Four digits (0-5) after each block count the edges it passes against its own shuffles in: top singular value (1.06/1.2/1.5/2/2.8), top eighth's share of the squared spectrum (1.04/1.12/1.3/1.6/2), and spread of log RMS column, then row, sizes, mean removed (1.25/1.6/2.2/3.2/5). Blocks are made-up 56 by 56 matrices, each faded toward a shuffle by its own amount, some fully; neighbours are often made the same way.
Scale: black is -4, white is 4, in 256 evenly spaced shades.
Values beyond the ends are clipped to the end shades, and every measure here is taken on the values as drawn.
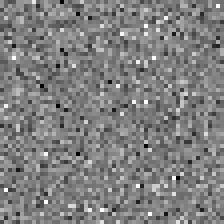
1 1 0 0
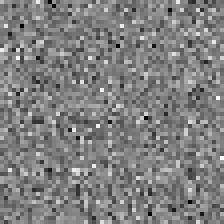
3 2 0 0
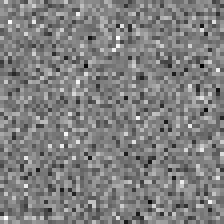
1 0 0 0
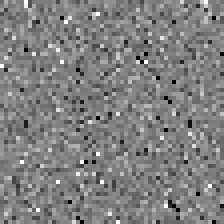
0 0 0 0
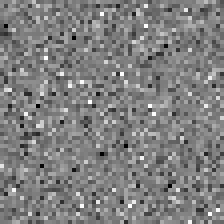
0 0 0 0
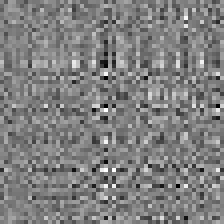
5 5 3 3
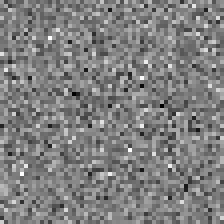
2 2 1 0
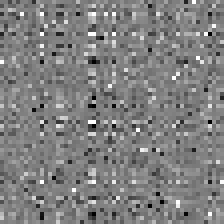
4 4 2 2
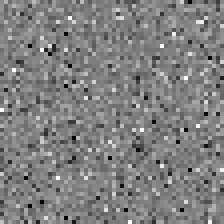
0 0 0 0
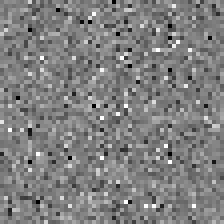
0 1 1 0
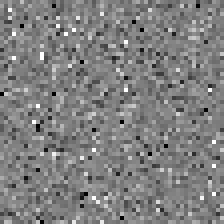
0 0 0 0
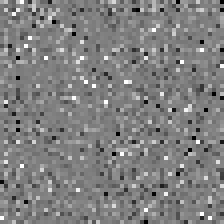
3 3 0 1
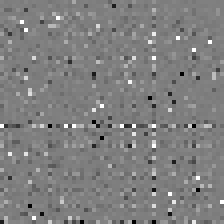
4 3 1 1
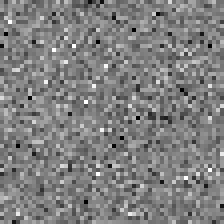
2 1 0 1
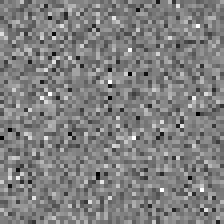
1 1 0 0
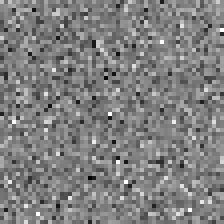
1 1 0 0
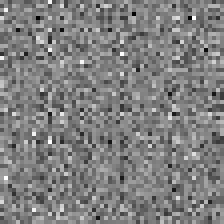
4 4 2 2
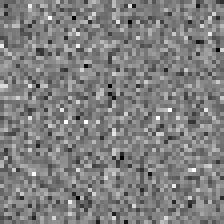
2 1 0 0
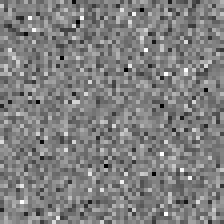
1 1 0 0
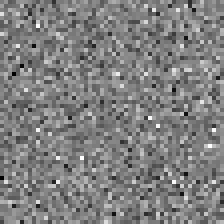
2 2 0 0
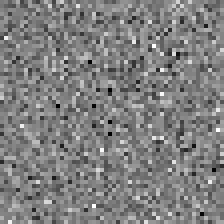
2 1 0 0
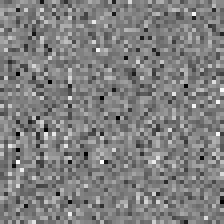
3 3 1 1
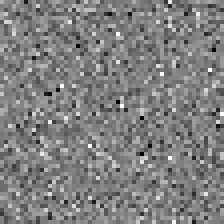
1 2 0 0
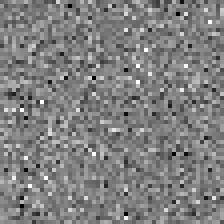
2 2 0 0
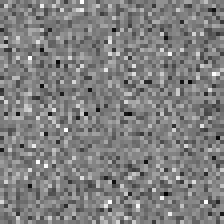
1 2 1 0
